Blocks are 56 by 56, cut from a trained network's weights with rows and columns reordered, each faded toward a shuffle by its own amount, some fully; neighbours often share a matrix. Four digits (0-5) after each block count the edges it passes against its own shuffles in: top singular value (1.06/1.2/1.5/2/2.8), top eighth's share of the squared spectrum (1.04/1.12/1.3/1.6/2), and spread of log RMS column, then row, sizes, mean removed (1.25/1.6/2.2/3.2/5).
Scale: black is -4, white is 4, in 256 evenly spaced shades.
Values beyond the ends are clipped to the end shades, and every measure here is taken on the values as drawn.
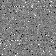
2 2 0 1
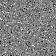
0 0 0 0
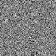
3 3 1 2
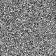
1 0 0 0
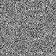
3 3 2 1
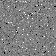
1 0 0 0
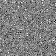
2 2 0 0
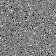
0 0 0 0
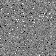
2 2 0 1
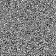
2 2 0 1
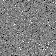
0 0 0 0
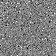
1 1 0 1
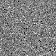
2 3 1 1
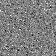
0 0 0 0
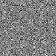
3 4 2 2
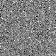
1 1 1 0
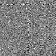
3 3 1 1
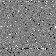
3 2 0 1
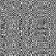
4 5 3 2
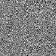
3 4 2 1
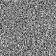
2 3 1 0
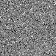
0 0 0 0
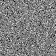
0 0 0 0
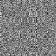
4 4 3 1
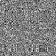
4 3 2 2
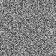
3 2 0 0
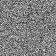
0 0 0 0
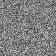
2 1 0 0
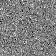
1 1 0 0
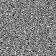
1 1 0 0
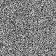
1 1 0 0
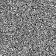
1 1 0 0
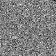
2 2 0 0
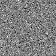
1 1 0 0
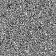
2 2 0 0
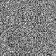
3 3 1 0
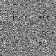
3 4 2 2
